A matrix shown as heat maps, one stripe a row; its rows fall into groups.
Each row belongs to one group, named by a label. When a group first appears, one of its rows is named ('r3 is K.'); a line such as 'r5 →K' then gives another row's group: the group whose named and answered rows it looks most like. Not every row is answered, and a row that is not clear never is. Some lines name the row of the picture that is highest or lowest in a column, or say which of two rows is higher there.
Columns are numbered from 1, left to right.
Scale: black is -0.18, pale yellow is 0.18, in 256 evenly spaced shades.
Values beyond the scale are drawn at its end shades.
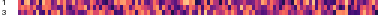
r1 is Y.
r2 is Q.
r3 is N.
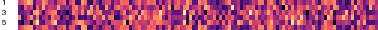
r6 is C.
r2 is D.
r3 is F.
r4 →N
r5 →F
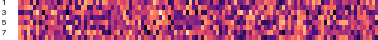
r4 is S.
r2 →C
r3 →F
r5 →N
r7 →Y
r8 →N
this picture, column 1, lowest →3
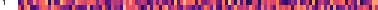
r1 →Y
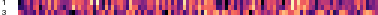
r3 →N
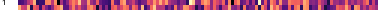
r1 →F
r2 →Y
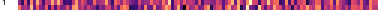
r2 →D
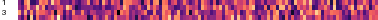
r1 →S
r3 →D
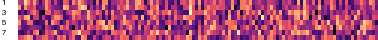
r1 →Q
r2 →Q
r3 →F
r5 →N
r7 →F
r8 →C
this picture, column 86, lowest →5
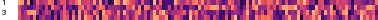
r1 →Y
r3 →Q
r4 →Q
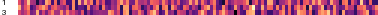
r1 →Q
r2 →S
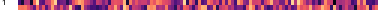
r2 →S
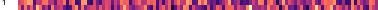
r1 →C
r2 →D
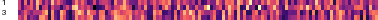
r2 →D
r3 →Y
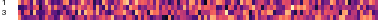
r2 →F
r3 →Q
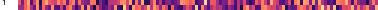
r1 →Y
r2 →S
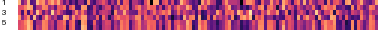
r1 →S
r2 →C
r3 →D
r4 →Q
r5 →C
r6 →C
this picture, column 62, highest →1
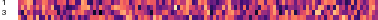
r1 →C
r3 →D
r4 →N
